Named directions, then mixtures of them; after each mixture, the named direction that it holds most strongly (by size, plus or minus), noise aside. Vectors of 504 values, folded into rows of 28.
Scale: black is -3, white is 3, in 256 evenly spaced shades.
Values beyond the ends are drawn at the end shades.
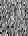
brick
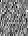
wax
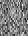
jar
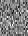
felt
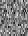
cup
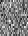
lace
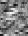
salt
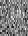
brick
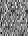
wax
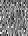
brick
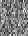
cup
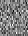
felt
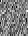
wax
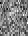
jar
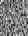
lace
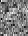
salt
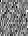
wax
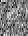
wax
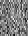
jar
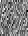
wax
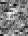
salt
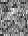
salt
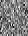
felt
